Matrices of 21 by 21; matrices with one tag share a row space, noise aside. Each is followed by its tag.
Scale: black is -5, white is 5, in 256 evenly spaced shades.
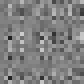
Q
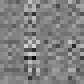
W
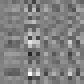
W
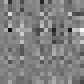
Q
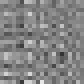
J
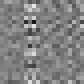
W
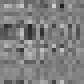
J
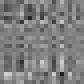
J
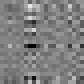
W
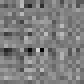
J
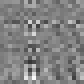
W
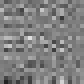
J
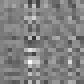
W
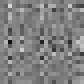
Q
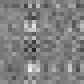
W
